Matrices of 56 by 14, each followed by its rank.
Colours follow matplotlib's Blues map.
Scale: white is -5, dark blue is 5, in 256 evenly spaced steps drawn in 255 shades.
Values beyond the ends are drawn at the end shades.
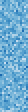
full rank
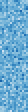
full rank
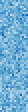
full rank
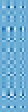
one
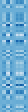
one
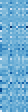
three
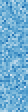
full rank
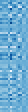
two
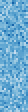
full rank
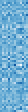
three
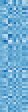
two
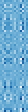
two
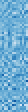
three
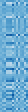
two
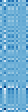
one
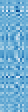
two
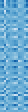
two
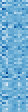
three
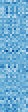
three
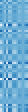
one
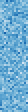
full rank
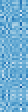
three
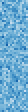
full rank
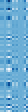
one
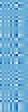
one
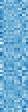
three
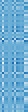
one
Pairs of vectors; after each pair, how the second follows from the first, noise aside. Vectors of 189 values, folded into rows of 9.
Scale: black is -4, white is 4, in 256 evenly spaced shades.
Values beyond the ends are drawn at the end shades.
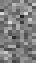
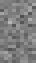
shrunk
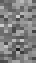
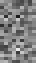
negated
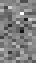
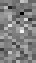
negated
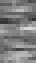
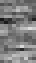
copied
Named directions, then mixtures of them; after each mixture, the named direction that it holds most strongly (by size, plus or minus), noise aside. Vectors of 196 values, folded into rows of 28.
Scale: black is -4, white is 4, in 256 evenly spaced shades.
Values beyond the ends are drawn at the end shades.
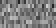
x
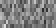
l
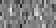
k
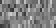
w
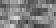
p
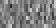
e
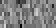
k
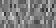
l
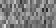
l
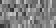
w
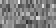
x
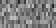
x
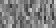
e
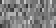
w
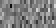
e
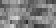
p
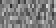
x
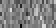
k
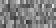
x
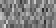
l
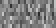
e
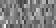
l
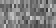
l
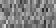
l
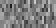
l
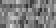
p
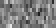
e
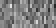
e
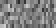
x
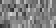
w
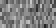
e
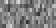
e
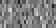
k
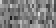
x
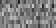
x
